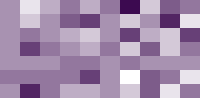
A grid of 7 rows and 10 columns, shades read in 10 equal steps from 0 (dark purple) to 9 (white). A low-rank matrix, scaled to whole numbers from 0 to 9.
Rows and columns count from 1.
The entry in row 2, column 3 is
5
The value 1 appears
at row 2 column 9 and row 7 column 2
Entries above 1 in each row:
9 9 10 10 10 10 9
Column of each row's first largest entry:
2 10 5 7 1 7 9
